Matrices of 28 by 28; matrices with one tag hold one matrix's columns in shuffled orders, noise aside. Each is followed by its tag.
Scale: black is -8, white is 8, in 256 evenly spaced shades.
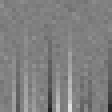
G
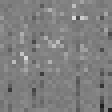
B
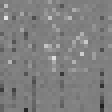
B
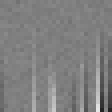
G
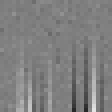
G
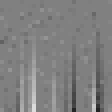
G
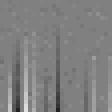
G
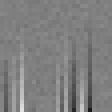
G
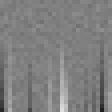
G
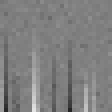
G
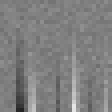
G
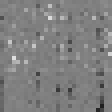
B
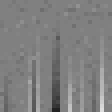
G
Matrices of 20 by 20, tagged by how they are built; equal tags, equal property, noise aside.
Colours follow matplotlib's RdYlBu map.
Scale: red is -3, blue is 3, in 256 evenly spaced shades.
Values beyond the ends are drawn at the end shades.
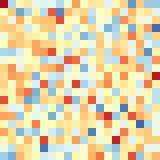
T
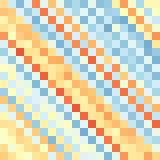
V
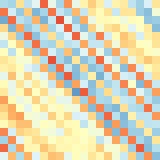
V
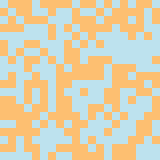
T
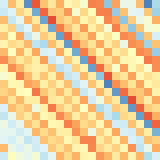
V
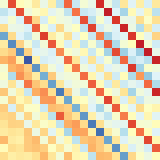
V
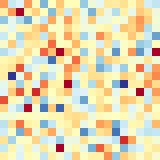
T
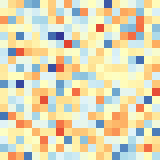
T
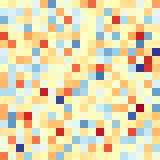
T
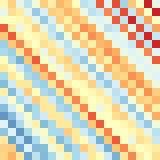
V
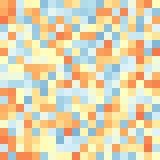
T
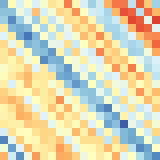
V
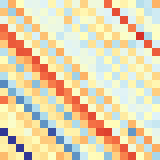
V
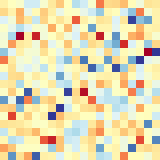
T
